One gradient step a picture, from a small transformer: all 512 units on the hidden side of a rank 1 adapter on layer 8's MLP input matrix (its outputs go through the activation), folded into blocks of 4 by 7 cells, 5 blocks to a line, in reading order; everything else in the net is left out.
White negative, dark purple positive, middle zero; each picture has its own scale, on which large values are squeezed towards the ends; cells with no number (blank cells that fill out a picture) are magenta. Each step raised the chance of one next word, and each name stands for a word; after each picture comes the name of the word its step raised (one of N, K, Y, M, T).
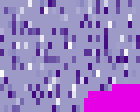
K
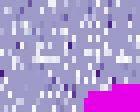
K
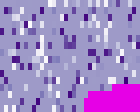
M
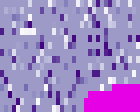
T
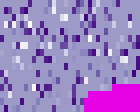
T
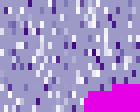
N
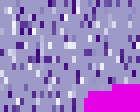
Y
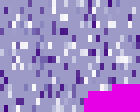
Y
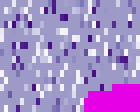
Y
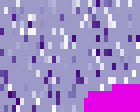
T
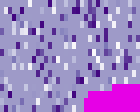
N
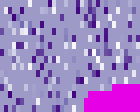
N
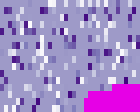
M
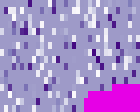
N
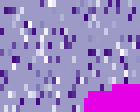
M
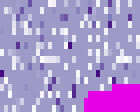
K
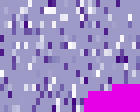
K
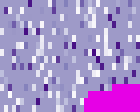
N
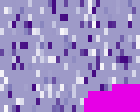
Y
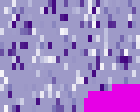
Y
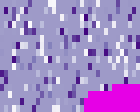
M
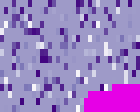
T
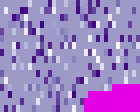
N
